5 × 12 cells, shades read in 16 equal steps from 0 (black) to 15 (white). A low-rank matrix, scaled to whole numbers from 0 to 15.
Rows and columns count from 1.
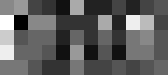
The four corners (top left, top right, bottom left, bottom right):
8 5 7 6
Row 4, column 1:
14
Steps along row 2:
down up same down same same up down up down down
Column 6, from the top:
10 3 6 9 7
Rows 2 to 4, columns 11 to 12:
11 4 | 8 5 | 7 5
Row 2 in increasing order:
0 2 3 3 3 4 8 8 10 11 14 15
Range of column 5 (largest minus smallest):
2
